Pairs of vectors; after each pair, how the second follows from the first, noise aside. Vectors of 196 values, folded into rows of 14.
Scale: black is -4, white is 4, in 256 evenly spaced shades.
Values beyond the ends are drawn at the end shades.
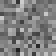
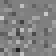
partly zeroed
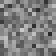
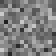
reversed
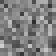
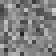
reversed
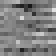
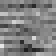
reversed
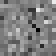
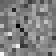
reversed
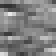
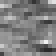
reversed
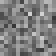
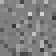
partly zeroed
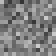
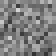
reversed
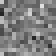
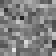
reversed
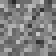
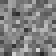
reversed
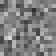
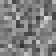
reversed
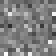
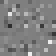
partly zeroed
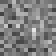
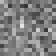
reversed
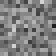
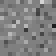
partly zeroed
